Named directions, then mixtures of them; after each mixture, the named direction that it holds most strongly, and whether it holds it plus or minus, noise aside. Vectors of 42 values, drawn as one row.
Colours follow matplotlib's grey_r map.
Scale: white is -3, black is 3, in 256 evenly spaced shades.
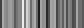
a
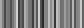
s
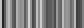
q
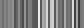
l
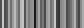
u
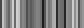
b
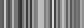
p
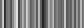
s, plus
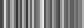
p, plus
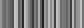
s, plus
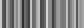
a, minus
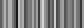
s, minus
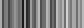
a, minus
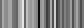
a, plus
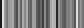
a, plus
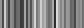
u, minus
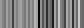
l, minus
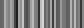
s, minus
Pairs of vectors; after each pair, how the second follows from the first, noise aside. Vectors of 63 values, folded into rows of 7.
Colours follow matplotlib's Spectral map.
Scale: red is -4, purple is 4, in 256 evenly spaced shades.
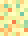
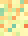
shuffled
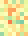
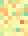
shuffled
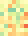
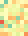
shuffled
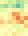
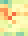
wrapped around
